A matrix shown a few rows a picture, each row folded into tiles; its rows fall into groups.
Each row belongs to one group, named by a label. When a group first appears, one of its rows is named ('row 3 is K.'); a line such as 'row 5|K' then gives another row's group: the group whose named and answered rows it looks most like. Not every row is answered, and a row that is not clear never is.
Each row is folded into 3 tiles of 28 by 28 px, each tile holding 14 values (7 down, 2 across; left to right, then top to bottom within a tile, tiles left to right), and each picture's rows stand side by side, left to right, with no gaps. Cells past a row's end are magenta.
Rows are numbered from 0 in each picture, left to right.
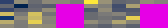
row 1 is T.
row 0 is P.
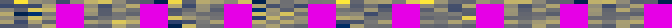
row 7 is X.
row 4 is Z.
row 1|X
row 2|Z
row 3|P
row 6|X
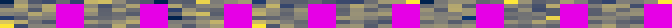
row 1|X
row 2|P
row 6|T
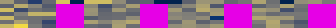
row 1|X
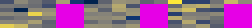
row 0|P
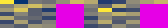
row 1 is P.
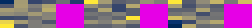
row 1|T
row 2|Z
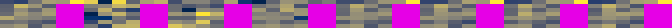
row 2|P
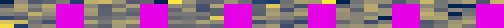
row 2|T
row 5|Z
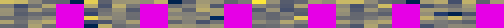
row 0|X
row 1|Z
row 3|T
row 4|X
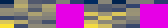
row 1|P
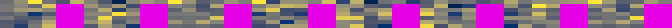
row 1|P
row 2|T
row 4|P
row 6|Z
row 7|T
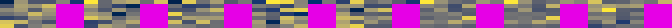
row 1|Z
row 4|P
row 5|T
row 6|T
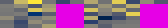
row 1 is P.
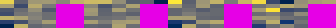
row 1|X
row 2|Z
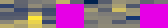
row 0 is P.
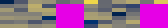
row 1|Z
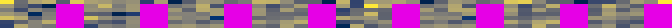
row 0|Z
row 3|X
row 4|Z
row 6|X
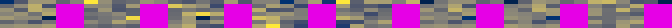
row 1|T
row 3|P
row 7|X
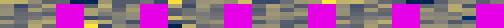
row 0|X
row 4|X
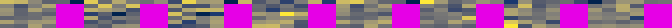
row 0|X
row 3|P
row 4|X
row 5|T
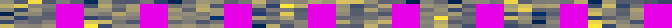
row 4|X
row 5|P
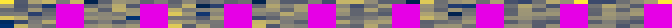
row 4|X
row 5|Z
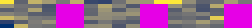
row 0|Z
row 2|T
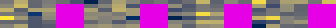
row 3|Z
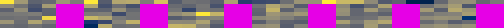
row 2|P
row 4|X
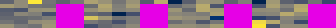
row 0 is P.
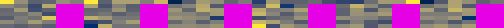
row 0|T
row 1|Z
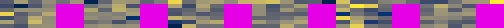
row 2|Z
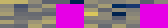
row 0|X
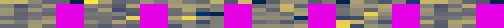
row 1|T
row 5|X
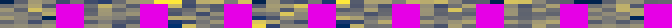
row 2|Z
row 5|X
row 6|X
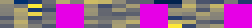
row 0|P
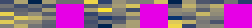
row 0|P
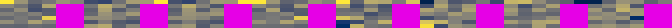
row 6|X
